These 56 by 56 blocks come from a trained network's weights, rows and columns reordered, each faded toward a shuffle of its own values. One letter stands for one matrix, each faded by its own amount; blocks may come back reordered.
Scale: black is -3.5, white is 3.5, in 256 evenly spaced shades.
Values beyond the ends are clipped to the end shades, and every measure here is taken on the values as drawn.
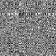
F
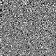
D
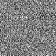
F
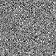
D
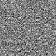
F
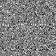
D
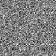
F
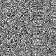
F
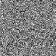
F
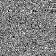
D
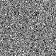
D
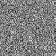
F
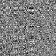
F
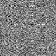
F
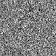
D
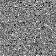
D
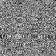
F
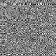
F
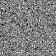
D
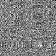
F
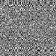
F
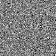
D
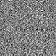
F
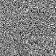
F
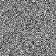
F
